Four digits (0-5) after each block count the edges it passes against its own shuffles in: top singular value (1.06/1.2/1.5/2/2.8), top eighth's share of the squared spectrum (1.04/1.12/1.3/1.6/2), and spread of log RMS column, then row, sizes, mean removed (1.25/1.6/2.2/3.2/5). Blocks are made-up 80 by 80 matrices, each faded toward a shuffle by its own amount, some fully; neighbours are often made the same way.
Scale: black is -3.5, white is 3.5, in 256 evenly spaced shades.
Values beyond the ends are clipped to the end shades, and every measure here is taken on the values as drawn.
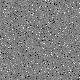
0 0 0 0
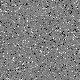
0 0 0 0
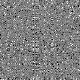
4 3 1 1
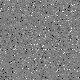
1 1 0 0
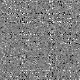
2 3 2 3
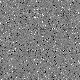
0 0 0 0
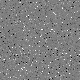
0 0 0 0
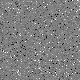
1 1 0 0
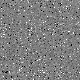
1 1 1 1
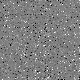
1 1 1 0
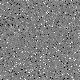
0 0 0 0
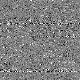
2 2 1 3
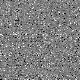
1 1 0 2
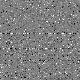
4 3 1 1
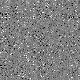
3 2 0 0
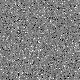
2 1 0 0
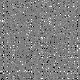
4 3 2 2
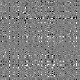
4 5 3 3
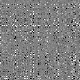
4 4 3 3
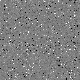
2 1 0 0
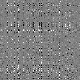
4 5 3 3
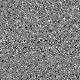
1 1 0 2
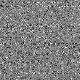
1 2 0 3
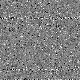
2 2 0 2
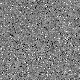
0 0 0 1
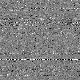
3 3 0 3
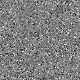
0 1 0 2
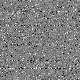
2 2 0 2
